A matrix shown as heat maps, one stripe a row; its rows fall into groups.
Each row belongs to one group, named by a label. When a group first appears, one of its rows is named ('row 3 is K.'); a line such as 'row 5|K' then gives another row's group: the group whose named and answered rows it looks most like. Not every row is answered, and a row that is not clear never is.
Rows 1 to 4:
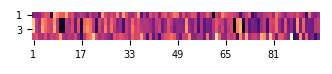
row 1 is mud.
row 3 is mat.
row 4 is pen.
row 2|mat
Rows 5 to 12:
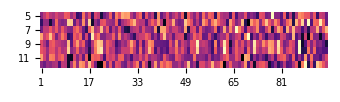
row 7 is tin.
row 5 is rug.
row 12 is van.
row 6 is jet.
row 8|mat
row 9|pen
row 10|pen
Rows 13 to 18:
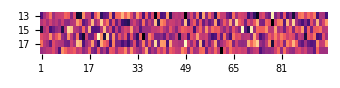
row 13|rug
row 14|tin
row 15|jet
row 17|tin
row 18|mud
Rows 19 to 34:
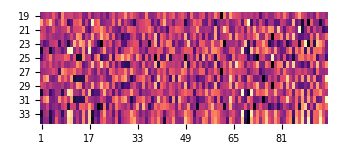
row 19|mud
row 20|mat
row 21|pen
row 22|tin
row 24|jet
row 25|rug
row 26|tin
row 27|mud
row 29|tin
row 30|jet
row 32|van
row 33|jet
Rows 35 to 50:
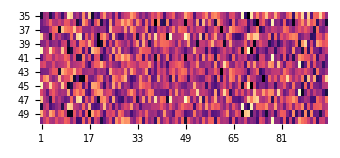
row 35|jet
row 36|rug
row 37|mud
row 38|tin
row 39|van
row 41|rug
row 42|pen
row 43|mud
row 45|mat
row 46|pen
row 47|tin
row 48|jet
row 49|mat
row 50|rug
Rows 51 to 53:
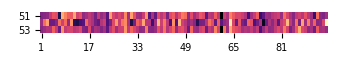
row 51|mud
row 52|van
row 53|mud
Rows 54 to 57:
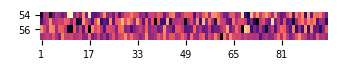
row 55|rug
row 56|mat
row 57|mud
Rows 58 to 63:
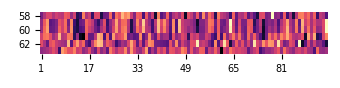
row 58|rug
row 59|van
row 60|van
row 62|pen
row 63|mud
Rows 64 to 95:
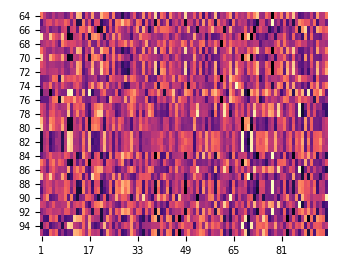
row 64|tin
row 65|rug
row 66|van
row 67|mat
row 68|mud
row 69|tin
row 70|mat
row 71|tin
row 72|tin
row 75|jet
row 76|mud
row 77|pen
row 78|pen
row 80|mat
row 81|jet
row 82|jet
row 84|rug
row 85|mat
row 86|pen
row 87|mat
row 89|rug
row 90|van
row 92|rug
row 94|jet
